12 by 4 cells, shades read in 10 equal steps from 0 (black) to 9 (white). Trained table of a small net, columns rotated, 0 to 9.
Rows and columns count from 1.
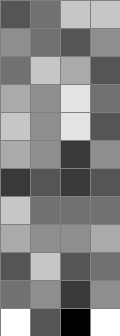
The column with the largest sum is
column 1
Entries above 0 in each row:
4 4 4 4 4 4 4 4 4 4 4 3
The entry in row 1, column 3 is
7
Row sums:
21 17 20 23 23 18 10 19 22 17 16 21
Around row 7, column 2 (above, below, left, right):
5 4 2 2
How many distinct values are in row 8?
2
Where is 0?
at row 12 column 3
